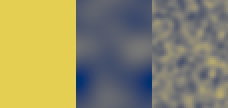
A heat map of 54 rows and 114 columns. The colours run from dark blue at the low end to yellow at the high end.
The table splits into one row of 3 panels. Panel 1,1: very high, flat. Panel 1,2: low, smooth. Panel 1,3: middling, blotchy.
